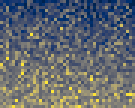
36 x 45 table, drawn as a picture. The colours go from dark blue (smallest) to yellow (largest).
Ninth with the lowest average: top right. Stripes: none. Odd rows or columns: none. Grain: fine. Slope: up to the bottom.
